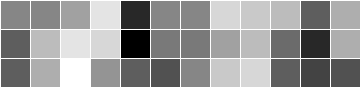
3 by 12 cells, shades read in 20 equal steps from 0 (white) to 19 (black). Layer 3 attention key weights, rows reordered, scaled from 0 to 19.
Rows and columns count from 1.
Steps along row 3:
down down up up up down down down up up down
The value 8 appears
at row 3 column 4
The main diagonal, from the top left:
9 5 0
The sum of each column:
33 20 9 13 47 32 28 14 12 28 42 25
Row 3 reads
12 6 0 8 12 13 9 4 3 12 14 13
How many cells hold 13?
2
